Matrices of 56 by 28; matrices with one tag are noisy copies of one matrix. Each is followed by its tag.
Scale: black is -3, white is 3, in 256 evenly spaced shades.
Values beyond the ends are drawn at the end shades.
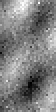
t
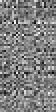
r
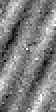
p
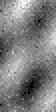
t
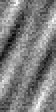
p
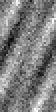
p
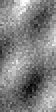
t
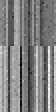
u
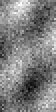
t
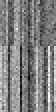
u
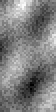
t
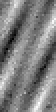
p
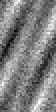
p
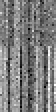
u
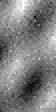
t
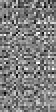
r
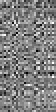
r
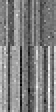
u
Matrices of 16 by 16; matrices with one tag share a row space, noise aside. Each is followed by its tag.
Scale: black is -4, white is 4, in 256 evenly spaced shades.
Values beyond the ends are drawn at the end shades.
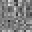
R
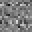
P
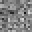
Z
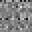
P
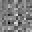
R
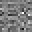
Z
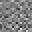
P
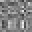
Z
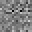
P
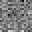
Z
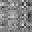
Z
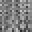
P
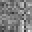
Z
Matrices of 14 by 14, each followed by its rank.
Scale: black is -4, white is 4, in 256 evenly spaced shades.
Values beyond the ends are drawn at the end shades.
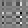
one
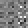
three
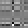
one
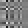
one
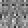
three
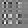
one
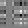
one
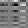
one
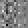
three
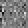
three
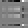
one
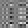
one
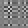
one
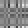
one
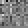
three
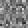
three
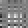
one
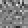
three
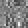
three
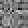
three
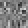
three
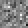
three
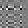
one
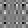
one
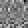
three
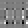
one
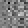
three
